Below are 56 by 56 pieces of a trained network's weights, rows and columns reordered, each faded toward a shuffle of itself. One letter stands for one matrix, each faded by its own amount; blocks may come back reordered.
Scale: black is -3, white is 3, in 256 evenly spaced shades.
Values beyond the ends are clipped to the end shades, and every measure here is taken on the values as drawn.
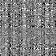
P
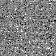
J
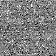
J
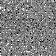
J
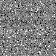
J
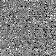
J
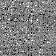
J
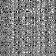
P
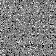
J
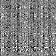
P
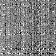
P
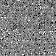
J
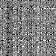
P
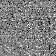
J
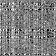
P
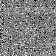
J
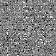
J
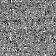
J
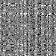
P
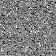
J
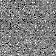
J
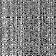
P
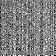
P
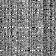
P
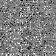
J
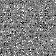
J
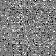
J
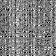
P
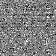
J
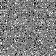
J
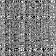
P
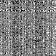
P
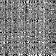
P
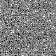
J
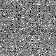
J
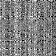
P
